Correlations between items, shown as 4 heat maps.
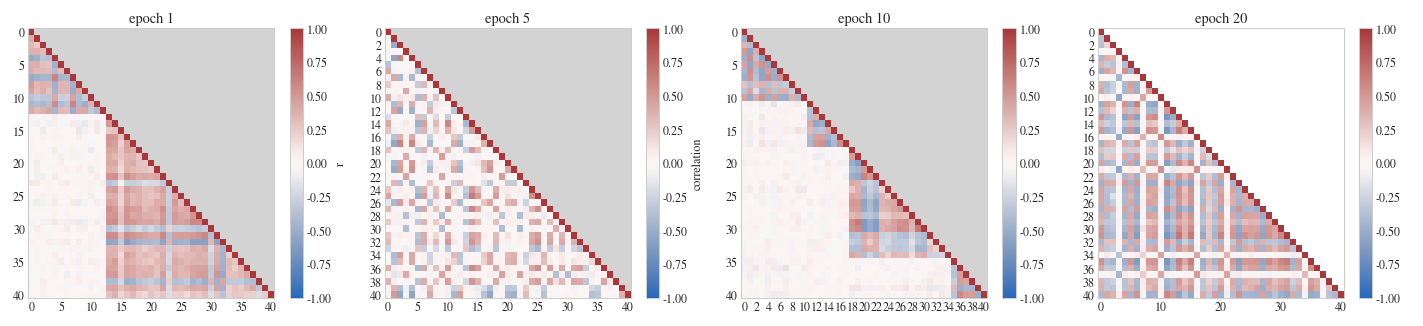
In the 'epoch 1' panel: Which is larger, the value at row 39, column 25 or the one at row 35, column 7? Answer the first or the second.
the first
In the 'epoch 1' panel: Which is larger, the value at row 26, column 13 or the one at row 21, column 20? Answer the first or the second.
the first
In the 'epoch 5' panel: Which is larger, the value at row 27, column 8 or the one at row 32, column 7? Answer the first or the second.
the first
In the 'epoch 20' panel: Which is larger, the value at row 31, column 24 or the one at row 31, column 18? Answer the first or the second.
the first
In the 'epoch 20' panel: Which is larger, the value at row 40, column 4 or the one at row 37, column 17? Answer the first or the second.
the first
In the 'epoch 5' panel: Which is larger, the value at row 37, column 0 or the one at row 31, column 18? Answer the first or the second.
the second
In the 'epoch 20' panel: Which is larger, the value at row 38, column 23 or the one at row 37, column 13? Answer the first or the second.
the second
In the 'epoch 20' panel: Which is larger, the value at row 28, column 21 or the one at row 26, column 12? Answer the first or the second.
the first
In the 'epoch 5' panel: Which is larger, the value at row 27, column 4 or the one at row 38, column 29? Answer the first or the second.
the second
